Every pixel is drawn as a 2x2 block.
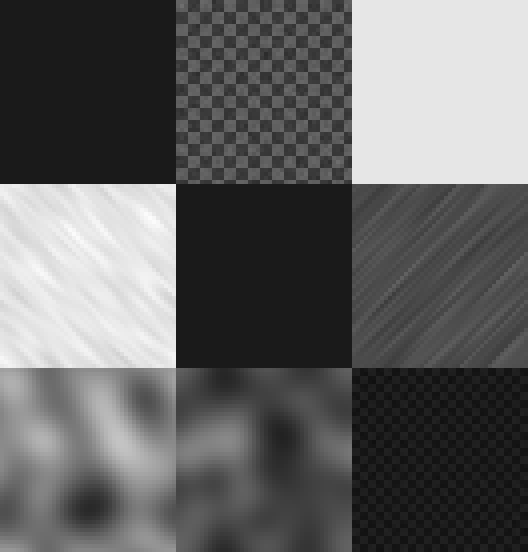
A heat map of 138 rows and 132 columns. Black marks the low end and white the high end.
It is made of 3 by 3 panels. Panel 1,1: very low, flat. Panel 1,2: low, checkered. Panel 1,3: very high, flat. Panel 2,1: very high, slanting down to the right, faint in contrast. Panel 2,2: very low, flat. Panel 2,3: low, slanting up to the right, faint in contrast. Panel 3,1: middling, smooth, strong in contrast. Panel 3,2: low, smooth. Panel 3,3: very low, checkered, faint in contrast.
